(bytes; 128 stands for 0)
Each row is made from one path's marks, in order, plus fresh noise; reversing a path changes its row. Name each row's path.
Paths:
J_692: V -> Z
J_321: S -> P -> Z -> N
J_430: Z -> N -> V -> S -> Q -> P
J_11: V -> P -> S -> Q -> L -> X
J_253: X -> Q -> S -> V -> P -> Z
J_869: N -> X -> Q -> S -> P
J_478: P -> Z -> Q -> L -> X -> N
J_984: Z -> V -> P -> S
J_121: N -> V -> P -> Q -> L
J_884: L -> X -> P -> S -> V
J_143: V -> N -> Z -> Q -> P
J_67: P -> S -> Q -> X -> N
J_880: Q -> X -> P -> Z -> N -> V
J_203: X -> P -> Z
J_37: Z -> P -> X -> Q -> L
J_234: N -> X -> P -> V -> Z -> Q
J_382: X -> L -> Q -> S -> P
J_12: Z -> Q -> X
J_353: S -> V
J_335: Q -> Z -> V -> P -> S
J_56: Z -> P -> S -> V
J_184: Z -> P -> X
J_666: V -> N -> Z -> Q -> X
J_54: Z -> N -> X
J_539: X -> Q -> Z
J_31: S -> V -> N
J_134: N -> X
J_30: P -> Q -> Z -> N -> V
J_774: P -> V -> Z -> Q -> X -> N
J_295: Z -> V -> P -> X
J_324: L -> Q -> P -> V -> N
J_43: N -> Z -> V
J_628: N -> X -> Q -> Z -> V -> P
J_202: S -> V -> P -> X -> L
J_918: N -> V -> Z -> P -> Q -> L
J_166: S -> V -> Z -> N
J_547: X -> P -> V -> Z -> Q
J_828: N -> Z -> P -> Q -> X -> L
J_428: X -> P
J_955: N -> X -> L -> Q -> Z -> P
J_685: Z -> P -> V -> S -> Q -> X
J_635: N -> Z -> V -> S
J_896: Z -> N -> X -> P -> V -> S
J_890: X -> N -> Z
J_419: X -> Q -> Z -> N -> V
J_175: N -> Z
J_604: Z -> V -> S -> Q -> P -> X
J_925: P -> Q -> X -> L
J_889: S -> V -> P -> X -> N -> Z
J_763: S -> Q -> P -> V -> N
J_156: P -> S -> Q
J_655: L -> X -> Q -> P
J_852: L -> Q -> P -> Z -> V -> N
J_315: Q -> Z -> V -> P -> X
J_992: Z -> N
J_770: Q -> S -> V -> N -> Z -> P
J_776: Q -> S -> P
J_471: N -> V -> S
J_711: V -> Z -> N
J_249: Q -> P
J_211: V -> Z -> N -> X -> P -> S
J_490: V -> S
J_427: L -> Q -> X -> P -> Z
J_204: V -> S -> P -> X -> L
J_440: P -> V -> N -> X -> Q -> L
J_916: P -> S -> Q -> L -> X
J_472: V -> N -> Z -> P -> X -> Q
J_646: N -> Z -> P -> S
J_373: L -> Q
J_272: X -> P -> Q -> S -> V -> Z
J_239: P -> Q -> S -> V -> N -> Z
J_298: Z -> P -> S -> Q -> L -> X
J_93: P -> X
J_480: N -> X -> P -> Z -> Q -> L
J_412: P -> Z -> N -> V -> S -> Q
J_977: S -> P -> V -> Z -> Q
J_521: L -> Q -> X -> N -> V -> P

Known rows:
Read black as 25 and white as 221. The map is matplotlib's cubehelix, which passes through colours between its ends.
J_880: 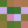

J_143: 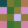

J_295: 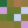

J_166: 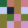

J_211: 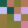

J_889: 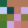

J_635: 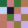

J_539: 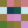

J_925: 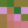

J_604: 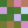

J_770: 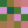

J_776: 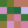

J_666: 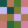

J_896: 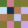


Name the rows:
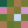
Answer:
J_774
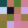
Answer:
J_31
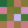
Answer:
J_239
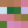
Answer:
J_382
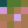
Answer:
J_440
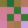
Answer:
J_852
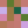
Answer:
J_427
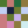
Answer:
J_992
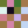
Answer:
J_54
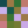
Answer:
J_711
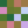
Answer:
J_984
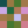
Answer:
J_472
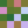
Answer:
J_56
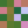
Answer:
J_335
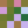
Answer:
J_298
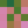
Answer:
J_324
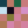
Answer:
J_471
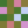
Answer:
J_685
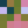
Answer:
J_490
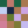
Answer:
J_43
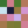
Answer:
J_628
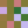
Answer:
J_37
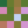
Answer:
J_412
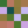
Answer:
J_430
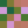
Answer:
J_763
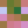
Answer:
J_655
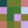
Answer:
J_692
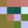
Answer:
J_12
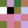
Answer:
J_890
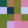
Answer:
J_353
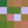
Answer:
J_547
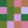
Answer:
J_977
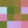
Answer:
J_884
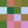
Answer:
J_203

